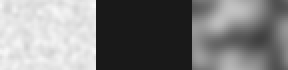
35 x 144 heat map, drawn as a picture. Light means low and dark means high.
It is made of 1 by 3 panels. Panel 1,1: very low, blotchy, faint in contrast. Panel 1,2: very high, flat. Panel 1,3: middling, smooth, strong in contrast.
